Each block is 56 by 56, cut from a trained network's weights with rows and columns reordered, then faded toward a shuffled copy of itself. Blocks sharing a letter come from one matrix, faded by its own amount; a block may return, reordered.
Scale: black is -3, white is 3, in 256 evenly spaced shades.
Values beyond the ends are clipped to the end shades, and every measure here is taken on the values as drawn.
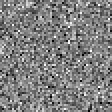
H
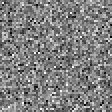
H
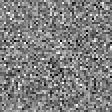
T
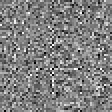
T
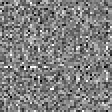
T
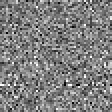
T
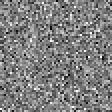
H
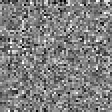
T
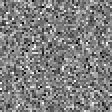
H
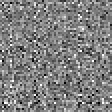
T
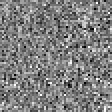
T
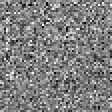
T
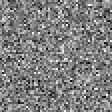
H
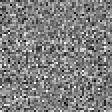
T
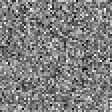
H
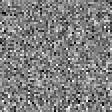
T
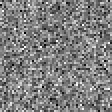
H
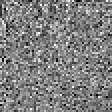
T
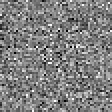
T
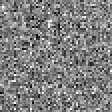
T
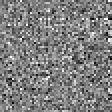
T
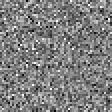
H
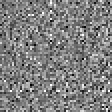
T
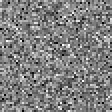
H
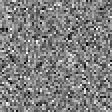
T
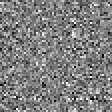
T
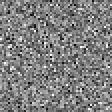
H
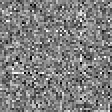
T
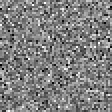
H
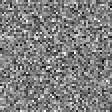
H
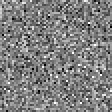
H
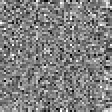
T
